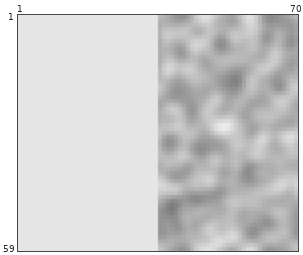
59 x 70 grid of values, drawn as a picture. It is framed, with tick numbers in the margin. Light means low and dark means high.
It is made of 1 by 2 panels. Panel 1,1: very low, flat. Panel 1,2: low, blotchy.
